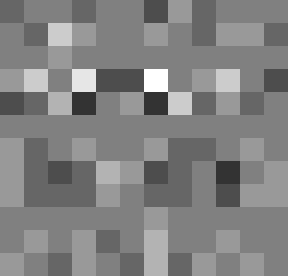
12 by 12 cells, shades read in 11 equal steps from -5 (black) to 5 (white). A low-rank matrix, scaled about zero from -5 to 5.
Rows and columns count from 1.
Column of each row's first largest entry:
8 3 3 7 8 1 1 5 1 7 7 7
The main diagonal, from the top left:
-1 -1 1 4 0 0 1 -1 0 0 0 0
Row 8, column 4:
-1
